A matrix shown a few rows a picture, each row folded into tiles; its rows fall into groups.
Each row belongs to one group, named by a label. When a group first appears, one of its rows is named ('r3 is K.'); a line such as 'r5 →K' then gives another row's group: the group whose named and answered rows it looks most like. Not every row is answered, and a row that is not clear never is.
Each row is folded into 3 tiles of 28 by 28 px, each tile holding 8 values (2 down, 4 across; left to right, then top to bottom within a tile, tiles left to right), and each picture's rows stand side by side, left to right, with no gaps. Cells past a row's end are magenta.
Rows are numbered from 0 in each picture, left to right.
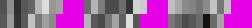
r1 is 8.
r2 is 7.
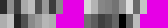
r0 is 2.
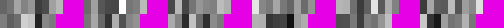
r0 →8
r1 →7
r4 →7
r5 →8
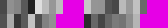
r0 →7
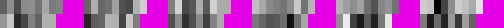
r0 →2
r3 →7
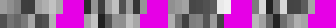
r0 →7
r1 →2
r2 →8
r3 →2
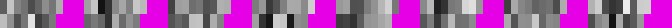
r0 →8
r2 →8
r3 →8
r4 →7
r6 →8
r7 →7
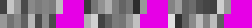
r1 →2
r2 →8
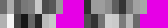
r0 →2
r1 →8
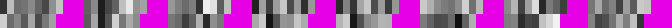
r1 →7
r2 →7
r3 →2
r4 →2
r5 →7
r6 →2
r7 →8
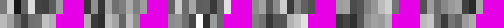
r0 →2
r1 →8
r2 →8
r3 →2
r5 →2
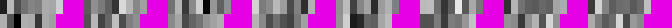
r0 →8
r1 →7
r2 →2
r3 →2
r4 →2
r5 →7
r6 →8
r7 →8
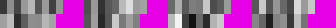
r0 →2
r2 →2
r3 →8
